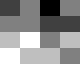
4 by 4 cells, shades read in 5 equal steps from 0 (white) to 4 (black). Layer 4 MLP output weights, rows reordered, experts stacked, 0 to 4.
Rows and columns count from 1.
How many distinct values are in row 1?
3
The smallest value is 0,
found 2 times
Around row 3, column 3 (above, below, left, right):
3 1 0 1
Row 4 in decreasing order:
2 1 1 0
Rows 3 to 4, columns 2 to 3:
0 2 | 1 1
